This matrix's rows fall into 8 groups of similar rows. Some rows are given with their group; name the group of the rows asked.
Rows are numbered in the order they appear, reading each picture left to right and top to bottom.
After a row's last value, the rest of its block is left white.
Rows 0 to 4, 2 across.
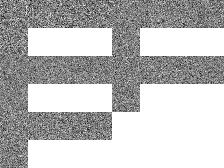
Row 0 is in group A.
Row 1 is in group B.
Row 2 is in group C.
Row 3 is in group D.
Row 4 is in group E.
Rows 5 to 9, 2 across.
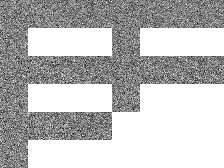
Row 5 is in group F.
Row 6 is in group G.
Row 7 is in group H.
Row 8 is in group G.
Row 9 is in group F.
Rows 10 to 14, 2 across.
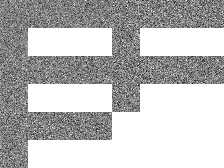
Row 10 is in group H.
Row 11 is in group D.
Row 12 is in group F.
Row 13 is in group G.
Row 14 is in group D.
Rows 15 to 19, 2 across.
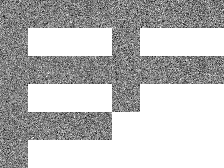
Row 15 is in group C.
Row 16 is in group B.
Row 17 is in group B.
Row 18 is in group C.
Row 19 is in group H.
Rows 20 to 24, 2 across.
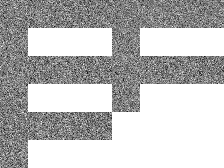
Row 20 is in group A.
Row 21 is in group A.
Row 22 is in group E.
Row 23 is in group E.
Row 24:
A
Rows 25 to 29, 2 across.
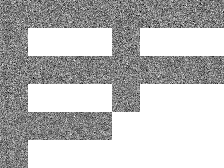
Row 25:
D
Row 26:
H
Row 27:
G
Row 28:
B
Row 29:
G
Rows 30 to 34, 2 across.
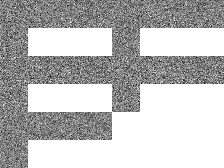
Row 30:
G
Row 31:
H
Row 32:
D
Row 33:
B
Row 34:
G
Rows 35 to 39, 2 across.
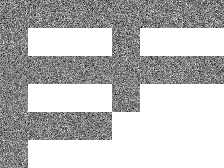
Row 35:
A
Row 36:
G
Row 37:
H
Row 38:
E
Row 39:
A
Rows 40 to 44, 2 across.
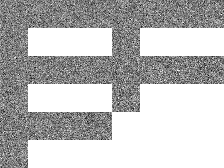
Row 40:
G
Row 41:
G
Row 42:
D
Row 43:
A
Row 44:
A
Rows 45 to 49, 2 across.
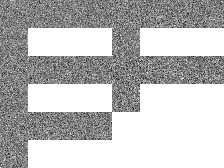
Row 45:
E
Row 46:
B
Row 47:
E
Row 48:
G
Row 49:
B
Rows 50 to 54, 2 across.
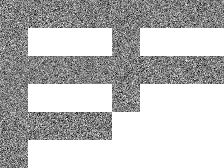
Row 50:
B
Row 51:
H
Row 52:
C
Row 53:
H
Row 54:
E
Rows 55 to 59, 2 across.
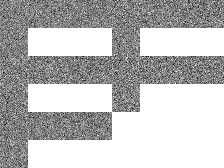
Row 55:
E
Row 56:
F
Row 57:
F
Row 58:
D
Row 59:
A
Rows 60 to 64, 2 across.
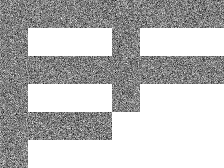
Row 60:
G
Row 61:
F
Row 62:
D
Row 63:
D
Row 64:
D
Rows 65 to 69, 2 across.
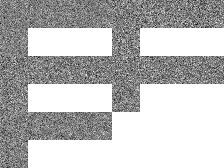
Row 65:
A
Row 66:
F
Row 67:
D
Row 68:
D
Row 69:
G
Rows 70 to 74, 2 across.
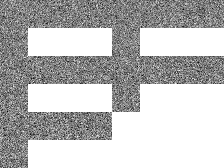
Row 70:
E
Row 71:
C
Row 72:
G
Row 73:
A
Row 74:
C
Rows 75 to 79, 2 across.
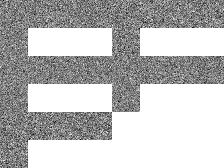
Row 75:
B
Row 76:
G
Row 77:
E
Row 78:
B
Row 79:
G
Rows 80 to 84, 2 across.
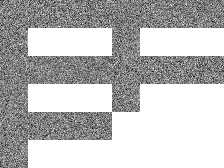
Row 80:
E
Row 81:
H
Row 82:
A
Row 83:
E
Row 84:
C
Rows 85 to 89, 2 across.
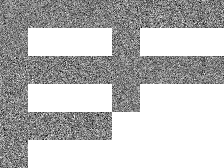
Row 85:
C
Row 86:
B
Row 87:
D
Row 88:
F
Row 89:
C
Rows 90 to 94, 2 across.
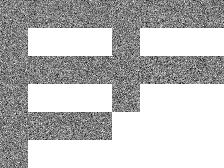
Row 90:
B
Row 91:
B
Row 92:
A
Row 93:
H
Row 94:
D
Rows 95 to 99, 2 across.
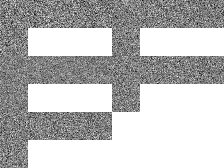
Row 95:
B
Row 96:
E
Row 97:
G
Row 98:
E
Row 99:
A
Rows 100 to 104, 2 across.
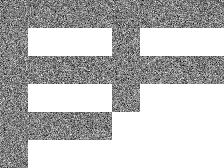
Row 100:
A
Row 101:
A
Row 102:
A
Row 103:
C
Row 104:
C
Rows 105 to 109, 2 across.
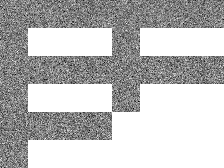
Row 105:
F
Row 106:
F
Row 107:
C
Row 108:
B
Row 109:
A
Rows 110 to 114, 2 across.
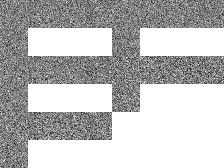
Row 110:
B
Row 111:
E
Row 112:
B
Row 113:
D
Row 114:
B
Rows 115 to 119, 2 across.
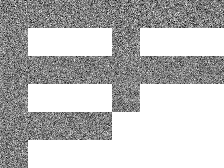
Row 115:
D
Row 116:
H
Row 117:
H
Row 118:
E
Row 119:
G
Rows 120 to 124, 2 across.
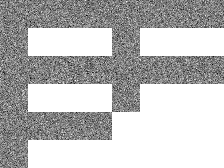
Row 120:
H
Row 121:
D
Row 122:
C
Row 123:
C
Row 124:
H
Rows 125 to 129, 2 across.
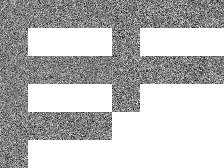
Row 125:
E
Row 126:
G
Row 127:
B
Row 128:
F
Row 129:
F
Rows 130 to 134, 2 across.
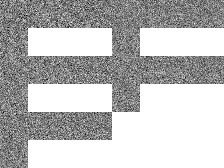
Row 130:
H
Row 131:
A
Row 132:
C
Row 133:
B
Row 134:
D
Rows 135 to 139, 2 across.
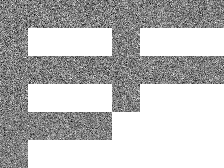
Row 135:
H
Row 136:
F
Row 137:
G
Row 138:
G
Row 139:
C
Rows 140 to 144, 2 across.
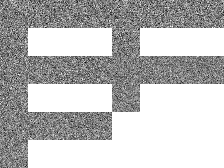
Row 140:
E
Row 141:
E
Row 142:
A
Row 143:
H
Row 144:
C
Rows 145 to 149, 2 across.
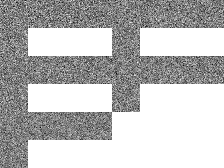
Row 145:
D
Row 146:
B
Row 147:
A
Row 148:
C
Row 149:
G
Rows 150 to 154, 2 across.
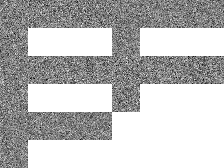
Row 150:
E
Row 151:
H
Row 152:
C
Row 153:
F
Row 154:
G
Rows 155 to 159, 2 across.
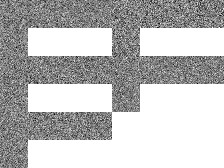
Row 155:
H
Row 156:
E
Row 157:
H
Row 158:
D
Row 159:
E
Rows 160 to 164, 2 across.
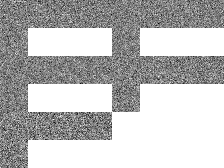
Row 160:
D
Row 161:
E
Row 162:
G
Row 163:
B
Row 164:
E
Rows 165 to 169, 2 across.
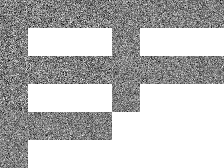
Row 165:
G
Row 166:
D
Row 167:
A
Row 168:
E
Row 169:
B
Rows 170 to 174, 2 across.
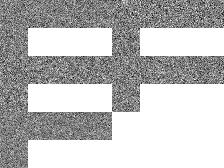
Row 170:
G
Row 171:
E
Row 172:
F
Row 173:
B
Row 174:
G
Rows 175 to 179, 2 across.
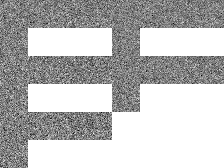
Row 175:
C
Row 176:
G
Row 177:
F
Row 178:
G
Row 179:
C
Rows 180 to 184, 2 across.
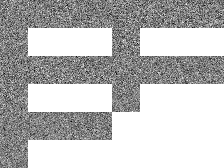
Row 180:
E
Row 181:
G
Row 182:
H
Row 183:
C
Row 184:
C
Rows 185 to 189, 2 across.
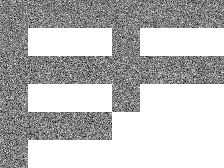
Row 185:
D
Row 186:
G
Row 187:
A
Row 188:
B
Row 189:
H
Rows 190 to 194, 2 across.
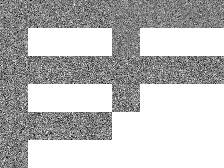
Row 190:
H
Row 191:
F
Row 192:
A
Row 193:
A
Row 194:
B
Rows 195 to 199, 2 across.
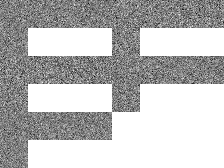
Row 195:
H
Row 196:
C
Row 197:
B
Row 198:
G
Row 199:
H
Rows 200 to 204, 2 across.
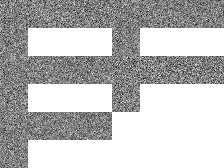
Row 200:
H
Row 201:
H
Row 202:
F
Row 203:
D
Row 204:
G
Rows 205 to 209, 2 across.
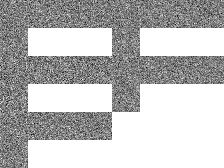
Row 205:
D
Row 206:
A
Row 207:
A
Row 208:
D
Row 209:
D
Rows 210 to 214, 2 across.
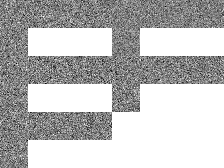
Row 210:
B
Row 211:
E
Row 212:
E
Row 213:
C
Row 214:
E
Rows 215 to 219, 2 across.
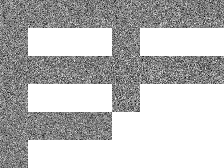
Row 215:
C
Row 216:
C
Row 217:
H
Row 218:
A
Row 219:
G
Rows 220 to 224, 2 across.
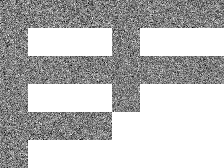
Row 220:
F
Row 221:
G
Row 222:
C
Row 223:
A
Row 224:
G
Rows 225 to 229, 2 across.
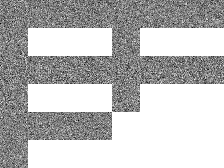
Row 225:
A
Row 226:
G
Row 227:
A
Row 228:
B
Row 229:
D
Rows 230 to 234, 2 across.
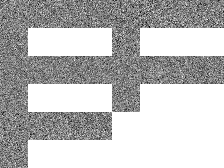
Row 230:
E
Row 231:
H
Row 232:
F
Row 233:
B
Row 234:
C
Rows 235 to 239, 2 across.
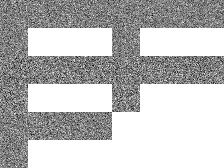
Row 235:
D
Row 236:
G
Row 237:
H
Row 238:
A
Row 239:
D
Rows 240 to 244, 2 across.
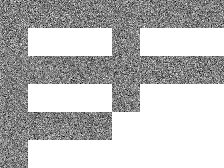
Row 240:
D
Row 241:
D
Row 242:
F
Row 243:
E
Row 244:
B
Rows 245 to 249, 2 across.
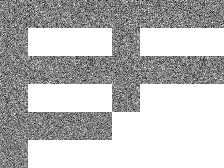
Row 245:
H
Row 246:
D
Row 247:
F
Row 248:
F
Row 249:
D
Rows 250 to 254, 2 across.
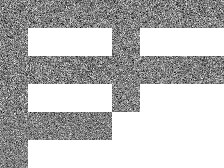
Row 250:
G
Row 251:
C
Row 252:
A
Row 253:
F
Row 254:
D
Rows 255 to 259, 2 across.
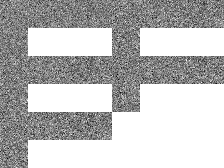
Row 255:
E
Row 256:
F
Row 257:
F
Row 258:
G
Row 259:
F
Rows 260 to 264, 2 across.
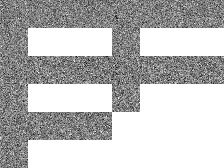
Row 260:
A
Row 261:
C
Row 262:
H
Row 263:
A
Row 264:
G
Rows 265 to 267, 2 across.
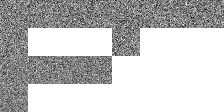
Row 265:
F
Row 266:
H
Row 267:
E
